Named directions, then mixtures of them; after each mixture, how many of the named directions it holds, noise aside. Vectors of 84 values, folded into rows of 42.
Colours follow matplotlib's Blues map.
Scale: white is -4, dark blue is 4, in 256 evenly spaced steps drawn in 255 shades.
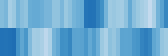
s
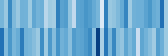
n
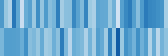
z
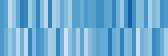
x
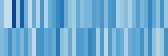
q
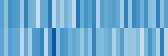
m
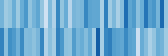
three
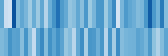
two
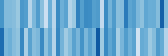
two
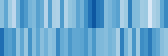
three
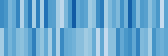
three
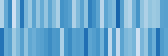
two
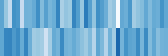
two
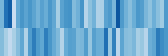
three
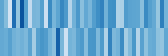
two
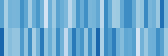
two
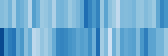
two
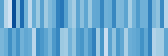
one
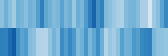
one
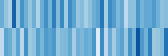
three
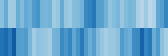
one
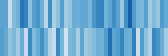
one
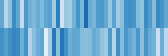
three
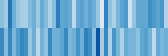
two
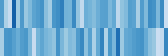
three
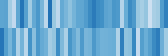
three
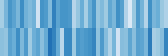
three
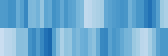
one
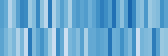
one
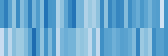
three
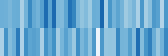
two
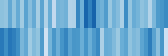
three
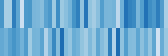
two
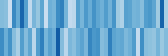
three
